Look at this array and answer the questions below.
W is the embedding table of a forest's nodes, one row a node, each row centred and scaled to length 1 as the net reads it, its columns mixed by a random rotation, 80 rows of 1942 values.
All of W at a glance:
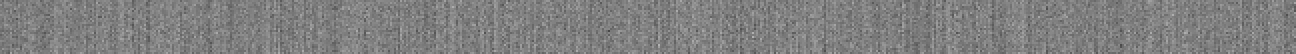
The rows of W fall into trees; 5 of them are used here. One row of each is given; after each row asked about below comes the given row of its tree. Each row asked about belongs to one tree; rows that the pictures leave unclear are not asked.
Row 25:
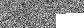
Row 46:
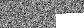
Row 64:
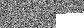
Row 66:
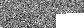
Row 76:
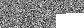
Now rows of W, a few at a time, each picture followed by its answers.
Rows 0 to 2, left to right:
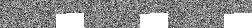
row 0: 46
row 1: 64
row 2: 25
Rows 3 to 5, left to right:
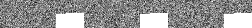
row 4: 76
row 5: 64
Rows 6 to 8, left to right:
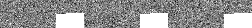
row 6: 25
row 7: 66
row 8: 64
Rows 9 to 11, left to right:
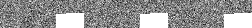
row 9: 76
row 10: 25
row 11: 46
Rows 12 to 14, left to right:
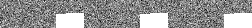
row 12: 76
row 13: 46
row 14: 46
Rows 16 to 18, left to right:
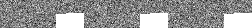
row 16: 64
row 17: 25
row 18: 25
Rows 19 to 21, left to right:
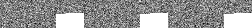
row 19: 64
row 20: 46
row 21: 64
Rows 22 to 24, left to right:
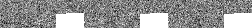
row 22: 66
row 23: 76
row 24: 76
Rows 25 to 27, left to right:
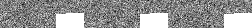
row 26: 76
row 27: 66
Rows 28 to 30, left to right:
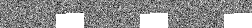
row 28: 64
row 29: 25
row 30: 46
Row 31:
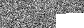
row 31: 64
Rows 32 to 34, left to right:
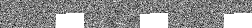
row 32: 25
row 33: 76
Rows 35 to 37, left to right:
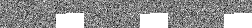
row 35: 64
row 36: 25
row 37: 25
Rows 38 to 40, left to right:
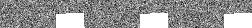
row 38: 76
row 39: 64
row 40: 66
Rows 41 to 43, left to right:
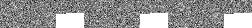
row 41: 25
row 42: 25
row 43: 25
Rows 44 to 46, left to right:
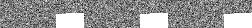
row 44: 46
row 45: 46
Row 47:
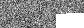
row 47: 66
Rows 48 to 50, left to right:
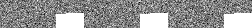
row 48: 64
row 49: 46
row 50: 64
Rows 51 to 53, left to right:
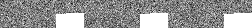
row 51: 46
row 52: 66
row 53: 25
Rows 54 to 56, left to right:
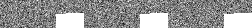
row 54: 64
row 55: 64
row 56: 25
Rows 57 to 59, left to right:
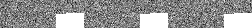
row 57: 25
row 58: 25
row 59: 46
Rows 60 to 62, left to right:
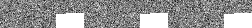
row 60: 76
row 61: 25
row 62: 64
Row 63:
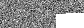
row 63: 76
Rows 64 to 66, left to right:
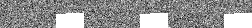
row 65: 46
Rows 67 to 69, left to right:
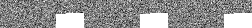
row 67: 64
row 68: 46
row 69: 46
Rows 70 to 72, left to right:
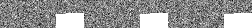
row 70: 64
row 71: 46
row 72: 76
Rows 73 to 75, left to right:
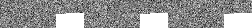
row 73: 46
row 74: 25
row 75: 46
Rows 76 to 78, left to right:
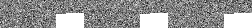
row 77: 46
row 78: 25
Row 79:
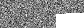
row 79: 46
